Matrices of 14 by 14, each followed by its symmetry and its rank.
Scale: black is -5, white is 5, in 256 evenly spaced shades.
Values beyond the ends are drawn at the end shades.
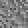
antisymmetric, full rank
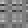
neither, rank one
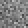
antisymmetric, full rank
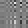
neither, rank one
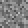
antisymmetric, full rank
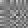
symmetric, rank two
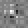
symmetric, rank two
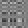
neither, rank one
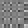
symmetric, rank one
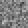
antisymmetric, full rank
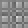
symmetric, rank one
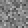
antisymmetric, full rank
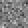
antisymmetric, full rank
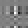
neither, rank one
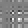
symmetric, rank one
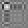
symmetric, rank one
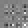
symmetric, rank two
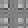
symmetric, rank one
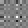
symmetric, rank one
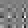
neither, rank one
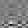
neither, rank one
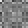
symmetric, rank two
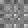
symmetric, rank two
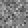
antisymmetric, full rank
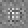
symmetric, rank two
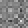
symmetric, rank two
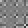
symmetric, rank two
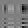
neither, rank one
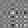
symmetric, rank one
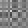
symmetric, rank one
